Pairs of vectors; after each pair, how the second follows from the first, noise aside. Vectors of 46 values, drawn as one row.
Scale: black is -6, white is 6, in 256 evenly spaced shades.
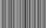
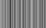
wrapped around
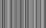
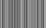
shuffled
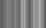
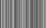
shuffled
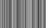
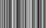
scaled up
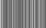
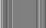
partly zeroed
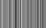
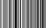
scaled up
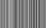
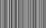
shuffled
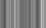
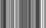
scaled up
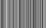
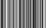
scaled up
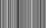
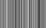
wrapped around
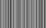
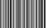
scaled up
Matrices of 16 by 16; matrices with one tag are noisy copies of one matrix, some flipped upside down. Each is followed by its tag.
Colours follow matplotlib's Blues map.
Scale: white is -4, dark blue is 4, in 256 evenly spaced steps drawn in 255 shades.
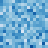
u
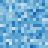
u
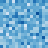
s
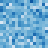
u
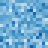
u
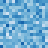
s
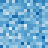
s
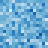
u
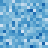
u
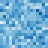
u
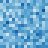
s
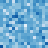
s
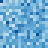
s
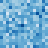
s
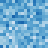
s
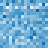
u
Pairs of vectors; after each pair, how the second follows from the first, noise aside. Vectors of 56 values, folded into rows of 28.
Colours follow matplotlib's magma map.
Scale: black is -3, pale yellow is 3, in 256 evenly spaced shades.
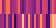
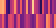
reversed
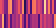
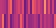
shrunk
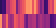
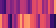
reversed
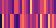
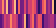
reversed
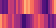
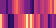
reversed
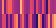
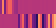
partly zeroed
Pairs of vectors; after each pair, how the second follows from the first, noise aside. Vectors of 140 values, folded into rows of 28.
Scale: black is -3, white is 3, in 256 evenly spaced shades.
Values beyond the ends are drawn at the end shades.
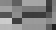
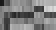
reversed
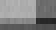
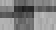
wrapped around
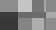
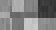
reversed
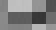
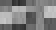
wrapped around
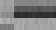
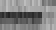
reversed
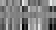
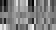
reversed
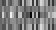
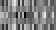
reversed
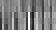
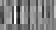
wrapped around
